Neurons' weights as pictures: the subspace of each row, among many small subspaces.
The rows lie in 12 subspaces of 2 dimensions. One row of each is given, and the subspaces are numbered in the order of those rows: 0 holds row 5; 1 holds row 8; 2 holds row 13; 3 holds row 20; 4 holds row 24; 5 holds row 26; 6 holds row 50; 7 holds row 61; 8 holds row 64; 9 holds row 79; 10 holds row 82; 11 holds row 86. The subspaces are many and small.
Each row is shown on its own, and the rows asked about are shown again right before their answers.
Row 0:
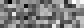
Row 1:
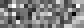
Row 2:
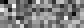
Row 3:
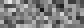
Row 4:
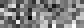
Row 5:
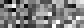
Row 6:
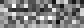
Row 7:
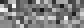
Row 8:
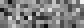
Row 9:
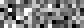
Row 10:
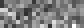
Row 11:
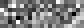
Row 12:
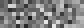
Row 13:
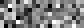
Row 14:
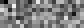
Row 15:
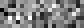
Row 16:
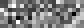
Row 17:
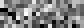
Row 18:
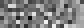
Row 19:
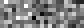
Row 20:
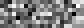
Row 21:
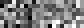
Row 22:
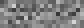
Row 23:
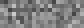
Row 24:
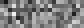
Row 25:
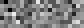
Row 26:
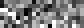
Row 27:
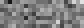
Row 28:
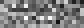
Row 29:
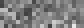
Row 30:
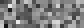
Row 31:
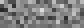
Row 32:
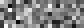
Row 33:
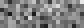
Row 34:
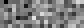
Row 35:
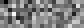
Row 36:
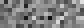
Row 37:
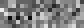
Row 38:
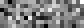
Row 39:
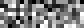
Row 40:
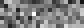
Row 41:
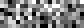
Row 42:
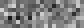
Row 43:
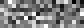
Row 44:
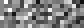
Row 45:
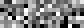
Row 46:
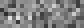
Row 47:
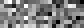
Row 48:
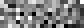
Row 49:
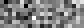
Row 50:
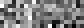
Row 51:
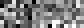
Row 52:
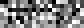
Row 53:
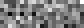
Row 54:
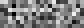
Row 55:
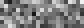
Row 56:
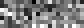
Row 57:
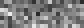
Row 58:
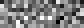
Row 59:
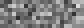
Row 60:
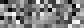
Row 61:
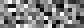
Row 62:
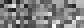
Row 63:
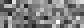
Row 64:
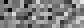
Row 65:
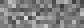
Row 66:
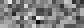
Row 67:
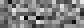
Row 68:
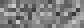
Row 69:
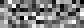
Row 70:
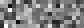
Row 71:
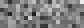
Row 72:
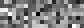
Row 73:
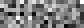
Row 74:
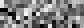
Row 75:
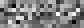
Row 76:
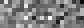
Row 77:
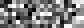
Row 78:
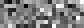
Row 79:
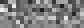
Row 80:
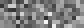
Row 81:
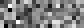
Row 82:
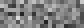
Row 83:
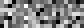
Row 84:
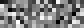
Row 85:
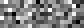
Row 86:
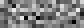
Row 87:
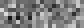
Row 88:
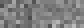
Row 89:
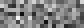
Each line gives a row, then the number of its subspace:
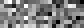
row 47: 0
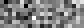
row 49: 4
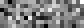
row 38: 1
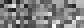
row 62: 0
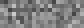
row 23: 4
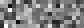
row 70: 2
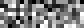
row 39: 10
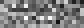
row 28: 4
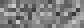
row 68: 11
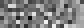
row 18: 7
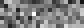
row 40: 7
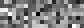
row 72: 5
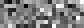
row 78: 10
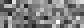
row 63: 6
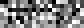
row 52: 4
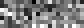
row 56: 6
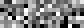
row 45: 2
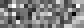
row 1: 3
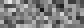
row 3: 7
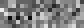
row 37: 1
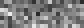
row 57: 6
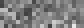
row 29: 5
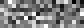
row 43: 3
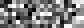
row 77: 3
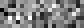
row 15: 1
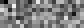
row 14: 9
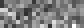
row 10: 5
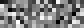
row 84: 8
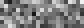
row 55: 7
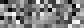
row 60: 8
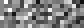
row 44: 8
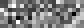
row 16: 3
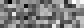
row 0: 1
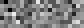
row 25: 8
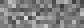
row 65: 3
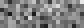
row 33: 0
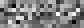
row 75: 11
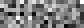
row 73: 10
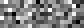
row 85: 8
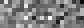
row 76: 8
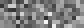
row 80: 10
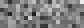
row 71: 0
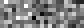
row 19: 9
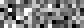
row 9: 2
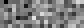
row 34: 9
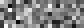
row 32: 2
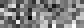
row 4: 0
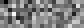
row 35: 4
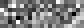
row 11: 3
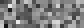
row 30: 2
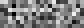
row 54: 4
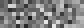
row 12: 7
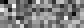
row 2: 9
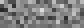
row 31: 9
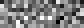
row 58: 8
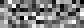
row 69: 11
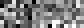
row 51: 6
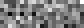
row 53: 10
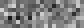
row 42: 1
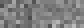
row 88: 6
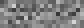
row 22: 11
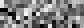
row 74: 5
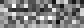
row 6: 4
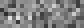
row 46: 1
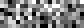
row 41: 0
